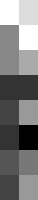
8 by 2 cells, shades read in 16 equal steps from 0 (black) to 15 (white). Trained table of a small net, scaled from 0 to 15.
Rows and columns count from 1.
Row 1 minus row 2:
7 -2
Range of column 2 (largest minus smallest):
15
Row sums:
28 23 18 6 13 3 12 13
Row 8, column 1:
4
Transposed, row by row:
15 8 8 3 4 3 5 4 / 13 15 10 3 9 0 7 9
